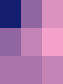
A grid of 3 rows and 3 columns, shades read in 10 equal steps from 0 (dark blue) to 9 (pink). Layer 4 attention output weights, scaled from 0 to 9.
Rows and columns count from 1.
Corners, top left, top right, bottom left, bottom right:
0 8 6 7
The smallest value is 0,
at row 1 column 1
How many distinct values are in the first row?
3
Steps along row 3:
same up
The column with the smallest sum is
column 1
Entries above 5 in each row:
1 2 3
